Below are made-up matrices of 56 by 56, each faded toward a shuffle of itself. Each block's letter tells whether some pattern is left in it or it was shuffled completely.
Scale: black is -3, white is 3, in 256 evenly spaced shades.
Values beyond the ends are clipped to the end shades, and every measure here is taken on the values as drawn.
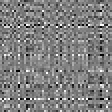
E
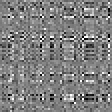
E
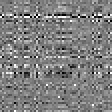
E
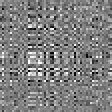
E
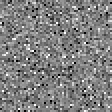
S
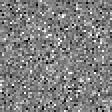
S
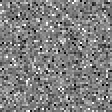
S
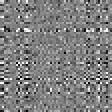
E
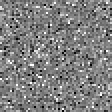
S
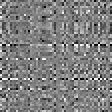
E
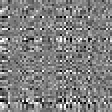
E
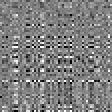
E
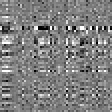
E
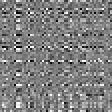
E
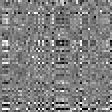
E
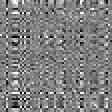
E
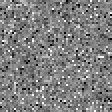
S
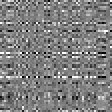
E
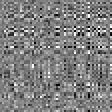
E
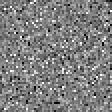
S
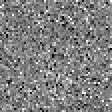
S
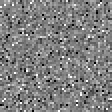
S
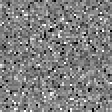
S
